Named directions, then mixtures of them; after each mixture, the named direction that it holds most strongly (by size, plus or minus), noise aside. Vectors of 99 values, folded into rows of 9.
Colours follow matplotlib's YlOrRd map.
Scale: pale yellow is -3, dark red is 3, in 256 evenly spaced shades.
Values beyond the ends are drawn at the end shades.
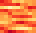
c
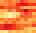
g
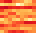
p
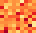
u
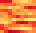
c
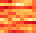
p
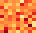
u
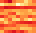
p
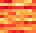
p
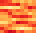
c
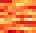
p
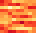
c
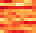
p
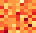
u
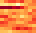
c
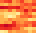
g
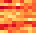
p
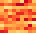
p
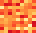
u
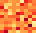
u
